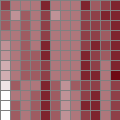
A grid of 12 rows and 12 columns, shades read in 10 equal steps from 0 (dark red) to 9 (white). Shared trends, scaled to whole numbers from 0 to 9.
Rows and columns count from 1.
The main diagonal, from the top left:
2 5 3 4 1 4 4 4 2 1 4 2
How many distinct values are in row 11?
6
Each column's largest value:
9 5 4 4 2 5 5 4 2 3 4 2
